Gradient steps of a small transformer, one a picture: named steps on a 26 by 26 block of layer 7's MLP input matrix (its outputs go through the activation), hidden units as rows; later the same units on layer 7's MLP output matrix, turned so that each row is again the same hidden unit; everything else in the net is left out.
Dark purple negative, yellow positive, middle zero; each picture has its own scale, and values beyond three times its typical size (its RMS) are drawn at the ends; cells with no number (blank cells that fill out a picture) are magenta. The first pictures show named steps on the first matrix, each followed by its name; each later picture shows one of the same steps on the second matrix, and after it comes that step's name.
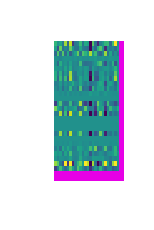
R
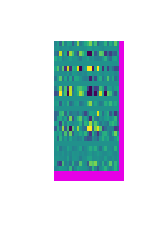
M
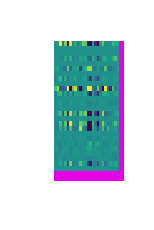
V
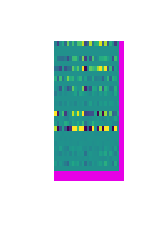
V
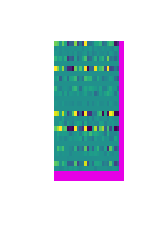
M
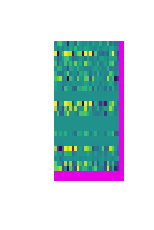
R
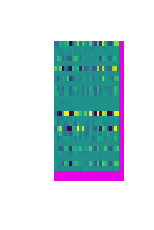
M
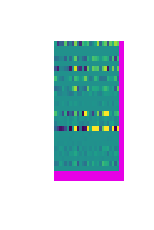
V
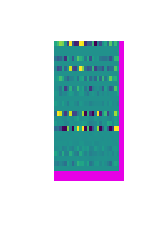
V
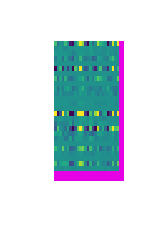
M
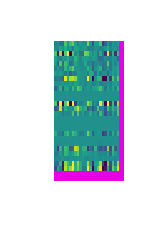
R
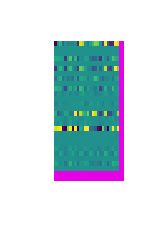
V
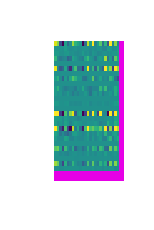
M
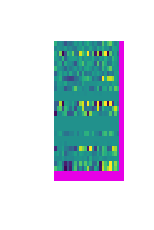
R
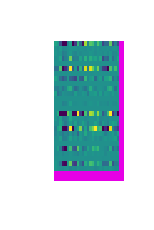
M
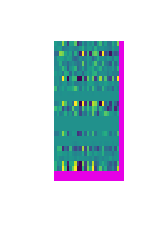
R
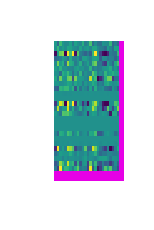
R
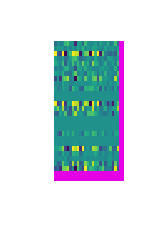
R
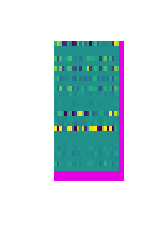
V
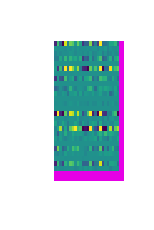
M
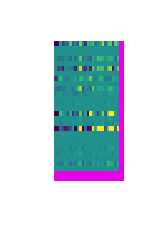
V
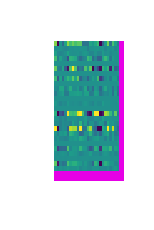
M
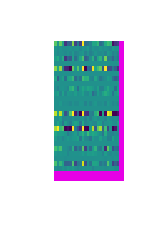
M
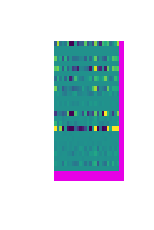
V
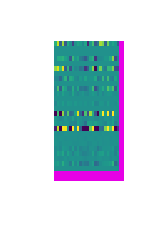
V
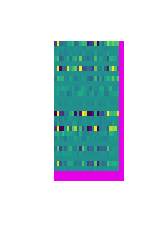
M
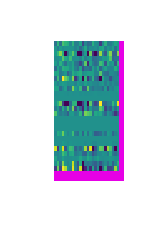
R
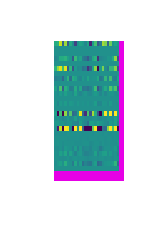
V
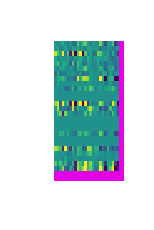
R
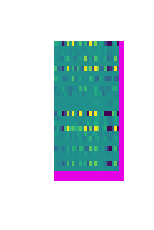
M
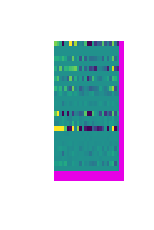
V
